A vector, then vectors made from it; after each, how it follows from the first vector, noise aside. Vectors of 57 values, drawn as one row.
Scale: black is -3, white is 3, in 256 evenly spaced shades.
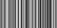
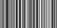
negated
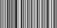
sign-scrambled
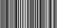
sign-scrambled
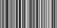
negated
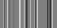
partly zeroed
